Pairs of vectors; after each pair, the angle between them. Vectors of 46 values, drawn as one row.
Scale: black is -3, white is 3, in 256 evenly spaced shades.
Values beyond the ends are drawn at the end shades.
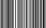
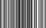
partly opposed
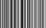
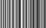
nearly opposite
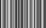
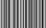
partly opposed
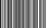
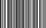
nearly parallel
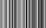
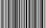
partly aligned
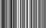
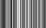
nearly parallel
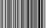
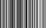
partly opposed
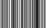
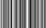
orthogonal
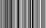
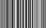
partly aligned
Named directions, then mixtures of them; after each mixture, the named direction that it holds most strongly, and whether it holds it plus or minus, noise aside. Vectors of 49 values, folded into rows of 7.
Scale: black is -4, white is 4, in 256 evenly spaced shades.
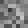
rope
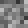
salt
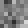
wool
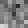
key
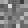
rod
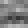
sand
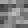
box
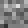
key, minus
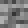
box, minus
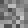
rope, plus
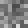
rod, plus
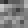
box, minus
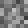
salt, plus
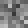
key, plus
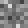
rod, plus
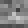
sand, minus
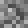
rope, minus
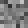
rod, minus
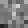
key, minus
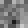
wool, plus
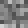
key, plus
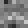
sand, minus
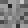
rod, minus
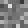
rod, plus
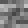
box, minus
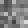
wool, plus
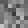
key, plus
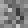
rope, minus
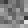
salt, plus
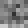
key, plus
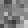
wool, plus
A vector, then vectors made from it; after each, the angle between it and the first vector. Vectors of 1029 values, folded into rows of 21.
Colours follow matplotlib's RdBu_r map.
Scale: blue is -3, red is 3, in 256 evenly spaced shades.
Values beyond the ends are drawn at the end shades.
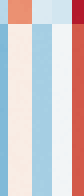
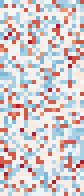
orthogonal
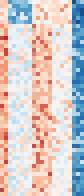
nearly opposite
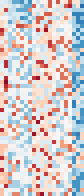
partly opposed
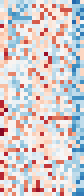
partly opposed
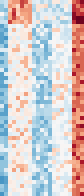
nearly parallel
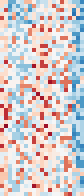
partly opposed
